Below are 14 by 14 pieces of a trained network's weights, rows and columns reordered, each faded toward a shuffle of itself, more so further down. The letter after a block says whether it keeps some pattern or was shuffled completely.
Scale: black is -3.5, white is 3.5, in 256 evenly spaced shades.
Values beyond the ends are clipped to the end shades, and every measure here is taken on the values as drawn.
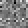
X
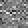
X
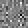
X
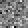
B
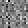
X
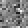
X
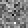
B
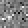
B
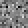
B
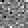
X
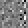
X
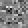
X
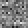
X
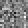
X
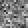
B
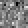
X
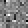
X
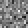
X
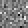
B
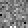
B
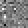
X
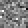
B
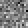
B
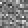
B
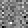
X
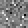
B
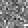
B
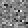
B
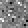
B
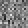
X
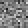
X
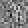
X
